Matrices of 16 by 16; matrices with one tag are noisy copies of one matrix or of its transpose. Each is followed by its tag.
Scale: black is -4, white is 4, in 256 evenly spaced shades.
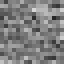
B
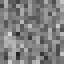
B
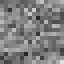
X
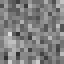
B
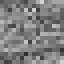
X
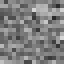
B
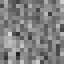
B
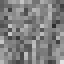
X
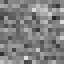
B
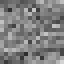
X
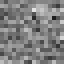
B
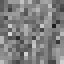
X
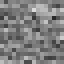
B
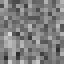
B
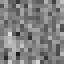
B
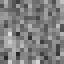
B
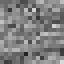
X
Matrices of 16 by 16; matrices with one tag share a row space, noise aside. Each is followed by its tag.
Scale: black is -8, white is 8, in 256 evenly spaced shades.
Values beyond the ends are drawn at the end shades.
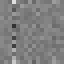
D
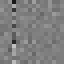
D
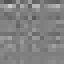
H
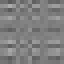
H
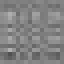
H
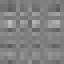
H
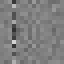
D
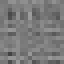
H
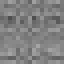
H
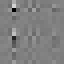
D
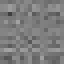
H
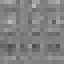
H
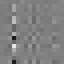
D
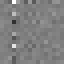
D
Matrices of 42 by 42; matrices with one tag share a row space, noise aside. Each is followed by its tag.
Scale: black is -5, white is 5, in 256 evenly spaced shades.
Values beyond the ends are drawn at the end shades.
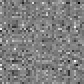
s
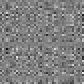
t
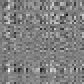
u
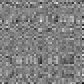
t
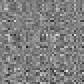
u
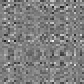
u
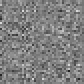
s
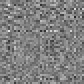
u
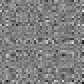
t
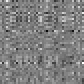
t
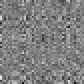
s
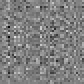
u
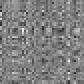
s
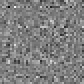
u
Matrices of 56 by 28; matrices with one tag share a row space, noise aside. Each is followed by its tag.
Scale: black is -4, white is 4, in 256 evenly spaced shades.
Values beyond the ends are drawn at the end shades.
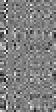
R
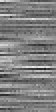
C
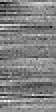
C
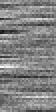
C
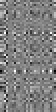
R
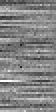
C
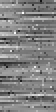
C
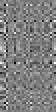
R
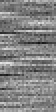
C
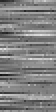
C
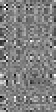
R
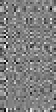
R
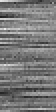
C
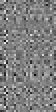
R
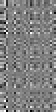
R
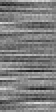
C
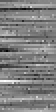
C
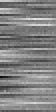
C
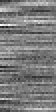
C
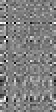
R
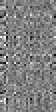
R
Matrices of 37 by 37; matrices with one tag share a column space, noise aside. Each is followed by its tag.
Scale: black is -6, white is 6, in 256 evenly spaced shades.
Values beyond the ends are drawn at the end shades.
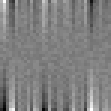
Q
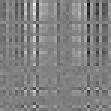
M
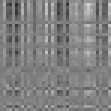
M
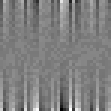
Q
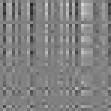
M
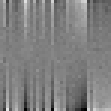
Q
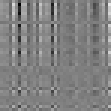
M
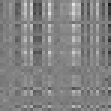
M
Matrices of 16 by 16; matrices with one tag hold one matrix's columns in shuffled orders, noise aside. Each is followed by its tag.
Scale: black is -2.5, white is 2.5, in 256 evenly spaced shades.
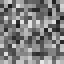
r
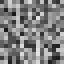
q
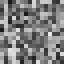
q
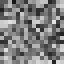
r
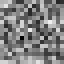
r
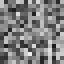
q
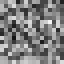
r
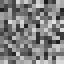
r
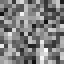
q
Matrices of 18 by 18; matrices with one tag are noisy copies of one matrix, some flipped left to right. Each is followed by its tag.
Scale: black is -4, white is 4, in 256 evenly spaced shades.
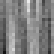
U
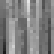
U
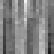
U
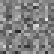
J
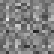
J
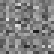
J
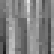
U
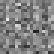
J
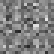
J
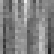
U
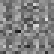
J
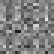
J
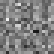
J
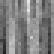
U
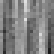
U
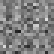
J
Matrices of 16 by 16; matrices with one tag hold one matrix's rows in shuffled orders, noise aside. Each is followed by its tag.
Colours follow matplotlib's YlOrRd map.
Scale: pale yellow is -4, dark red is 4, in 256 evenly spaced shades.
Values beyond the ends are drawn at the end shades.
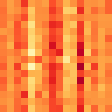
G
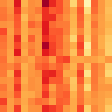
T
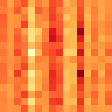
G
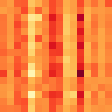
G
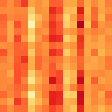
G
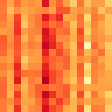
T
